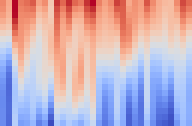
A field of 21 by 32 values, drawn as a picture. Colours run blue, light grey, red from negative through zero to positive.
Grain: streaks running down. Slope: up to the top. Ninth with the lowest average: bottom right.
